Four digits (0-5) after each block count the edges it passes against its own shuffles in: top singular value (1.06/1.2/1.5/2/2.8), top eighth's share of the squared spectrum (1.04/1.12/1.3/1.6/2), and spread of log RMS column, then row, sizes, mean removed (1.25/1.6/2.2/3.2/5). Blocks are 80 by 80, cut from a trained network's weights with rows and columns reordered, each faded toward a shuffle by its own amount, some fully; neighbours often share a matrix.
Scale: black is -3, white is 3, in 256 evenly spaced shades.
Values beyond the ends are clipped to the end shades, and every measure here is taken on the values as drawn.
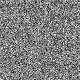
0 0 0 0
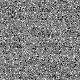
1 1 1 0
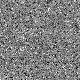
0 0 0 0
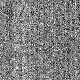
3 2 0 1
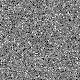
0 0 0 0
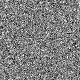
0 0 0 0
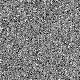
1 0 0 0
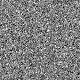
0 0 0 0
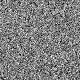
1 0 0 0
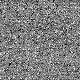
1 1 0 0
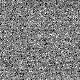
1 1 1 0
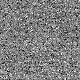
1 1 0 0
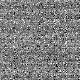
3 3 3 1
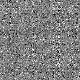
2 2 2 0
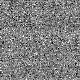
1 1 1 0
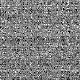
3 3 3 1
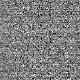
2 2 3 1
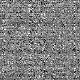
3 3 3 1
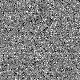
1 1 1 0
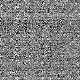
3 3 3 1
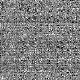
3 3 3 1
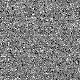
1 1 1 0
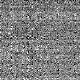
3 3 3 1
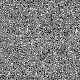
1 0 0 0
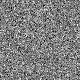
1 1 0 0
